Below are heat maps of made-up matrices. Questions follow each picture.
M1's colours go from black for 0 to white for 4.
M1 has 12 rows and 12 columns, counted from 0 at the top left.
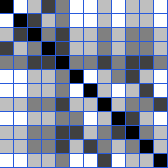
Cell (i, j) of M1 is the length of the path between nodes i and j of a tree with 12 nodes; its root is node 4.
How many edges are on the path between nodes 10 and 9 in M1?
2
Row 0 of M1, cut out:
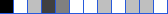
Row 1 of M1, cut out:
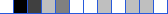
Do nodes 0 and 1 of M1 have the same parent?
no
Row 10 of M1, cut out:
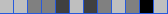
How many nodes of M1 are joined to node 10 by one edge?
2
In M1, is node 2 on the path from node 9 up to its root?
no
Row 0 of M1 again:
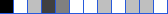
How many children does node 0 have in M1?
0
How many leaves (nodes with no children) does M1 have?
6
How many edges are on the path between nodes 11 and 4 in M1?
2
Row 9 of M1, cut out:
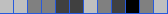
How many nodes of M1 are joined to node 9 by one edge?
3
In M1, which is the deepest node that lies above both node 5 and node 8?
9
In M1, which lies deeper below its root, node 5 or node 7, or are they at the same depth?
node 5
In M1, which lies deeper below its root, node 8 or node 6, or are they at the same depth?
the same depth
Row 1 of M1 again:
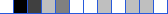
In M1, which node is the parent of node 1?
2
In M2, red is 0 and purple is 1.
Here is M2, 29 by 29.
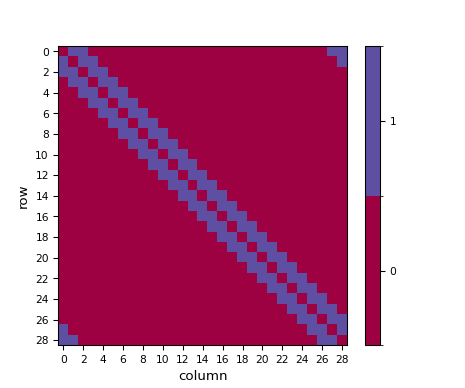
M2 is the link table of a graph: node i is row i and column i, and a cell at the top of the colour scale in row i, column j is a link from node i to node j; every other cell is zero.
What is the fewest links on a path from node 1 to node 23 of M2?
4
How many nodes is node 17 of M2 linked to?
4
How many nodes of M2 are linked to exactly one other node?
0
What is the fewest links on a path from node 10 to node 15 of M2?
3
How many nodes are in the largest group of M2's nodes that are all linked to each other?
3
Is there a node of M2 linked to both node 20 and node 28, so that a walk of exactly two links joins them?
no
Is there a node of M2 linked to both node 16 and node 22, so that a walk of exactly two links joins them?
no
